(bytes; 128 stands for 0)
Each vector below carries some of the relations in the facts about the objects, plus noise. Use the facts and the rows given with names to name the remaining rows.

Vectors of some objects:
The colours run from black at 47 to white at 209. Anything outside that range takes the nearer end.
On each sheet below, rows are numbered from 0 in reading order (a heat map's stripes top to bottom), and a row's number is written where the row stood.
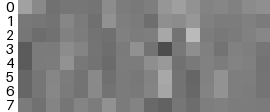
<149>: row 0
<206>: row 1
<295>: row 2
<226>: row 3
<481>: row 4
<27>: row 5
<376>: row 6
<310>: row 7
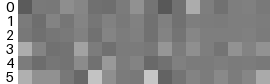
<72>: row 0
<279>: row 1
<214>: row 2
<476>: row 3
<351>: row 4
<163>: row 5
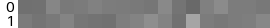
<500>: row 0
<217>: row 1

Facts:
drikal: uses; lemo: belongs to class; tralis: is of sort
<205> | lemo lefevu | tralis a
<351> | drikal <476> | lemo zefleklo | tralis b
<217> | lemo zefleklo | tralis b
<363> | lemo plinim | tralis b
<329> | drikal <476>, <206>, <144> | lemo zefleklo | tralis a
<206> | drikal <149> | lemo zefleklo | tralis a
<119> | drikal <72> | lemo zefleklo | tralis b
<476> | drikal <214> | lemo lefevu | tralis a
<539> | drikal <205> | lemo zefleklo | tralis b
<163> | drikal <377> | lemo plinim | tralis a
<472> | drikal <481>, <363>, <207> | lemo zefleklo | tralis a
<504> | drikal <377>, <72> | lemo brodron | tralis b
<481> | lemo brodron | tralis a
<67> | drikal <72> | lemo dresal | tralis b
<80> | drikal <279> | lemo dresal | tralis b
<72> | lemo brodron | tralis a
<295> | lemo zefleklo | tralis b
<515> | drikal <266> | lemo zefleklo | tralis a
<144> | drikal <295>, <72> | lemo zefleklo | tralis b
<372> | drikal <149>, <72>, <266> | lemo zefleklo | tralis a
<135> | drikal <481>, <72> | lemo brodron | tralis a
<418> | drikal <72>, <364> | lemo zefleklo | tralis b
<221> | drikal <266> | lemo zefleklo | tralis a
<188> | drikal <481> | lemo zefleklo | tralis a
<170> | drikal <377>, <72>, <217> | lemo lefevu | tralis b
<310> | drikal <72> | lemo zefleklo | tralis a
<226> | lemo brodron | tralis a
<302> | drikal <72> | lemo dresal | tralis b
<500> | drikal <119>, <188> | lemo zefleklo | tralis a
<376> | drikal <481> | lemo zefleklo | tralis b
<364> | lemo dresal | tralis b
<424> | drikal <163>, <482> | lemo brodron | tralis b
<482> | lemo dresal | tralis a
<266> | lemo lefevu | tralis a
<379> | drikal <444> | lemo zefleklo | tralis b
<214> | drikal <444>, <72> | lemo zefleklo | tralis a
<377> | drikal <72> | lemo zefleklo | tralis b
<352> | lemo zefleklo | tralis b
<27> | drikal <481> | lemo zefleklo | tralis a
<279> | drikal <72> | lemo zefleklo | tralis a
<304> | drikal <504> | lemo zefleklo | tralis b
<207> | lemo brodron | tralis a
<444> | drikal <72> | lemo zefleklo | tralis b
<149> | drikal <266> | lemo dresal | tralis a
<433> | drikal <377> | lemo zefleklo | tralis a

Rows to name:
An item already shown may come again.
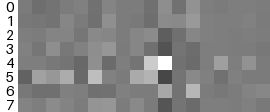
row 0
<144>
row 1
<206>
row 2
<377>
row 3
<304>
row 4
<363>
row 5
<424>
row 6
<295>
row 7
<433>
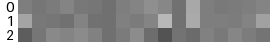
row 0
<217>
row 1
<364>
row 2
<135>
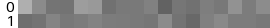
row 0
<170>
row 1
<500>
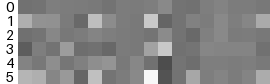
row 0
<119>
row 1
<163>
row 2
<500>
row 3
<207>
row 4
<304>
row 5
<482>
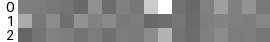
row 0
<363>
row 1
<80>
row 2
<188>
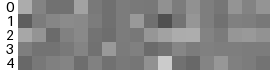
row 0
<476>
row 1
<504>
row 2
<266>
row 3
<329>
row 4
<472>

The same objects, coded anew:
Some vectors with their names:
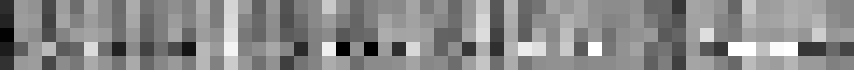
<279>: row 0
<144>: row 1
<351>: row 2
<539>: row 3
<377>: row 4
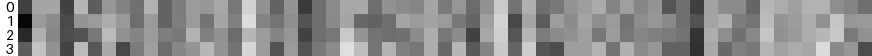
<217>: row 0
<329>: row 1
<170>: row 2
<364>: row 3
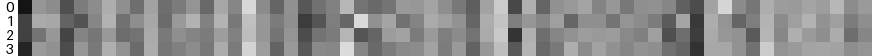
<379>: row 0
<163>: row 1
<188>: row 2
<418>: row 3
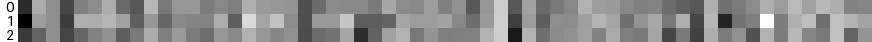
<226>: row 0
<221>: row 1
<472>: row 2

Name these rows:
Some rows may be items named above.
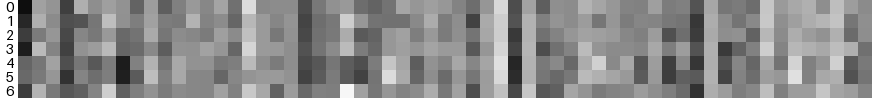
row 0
<206>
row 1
<170>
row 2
<188>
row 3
<149>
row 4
<363>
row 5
<207>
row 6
<80>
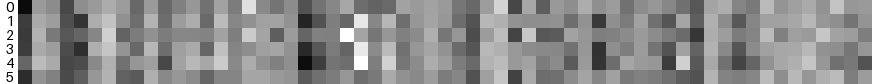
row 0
<329>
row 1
<424>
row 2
<80>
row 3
<424>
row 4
<482>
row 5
<135>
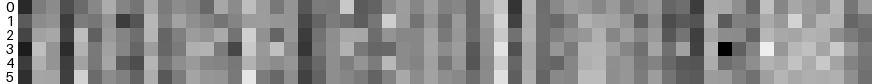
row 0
<500>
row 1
<481>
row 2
<217>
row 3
<266>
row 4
<72>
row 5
<295>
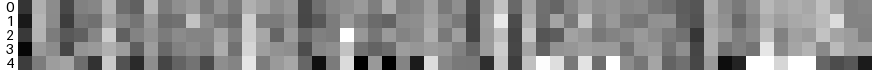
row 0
<504>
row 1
<476>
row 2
<80>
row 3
<372>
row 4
<205>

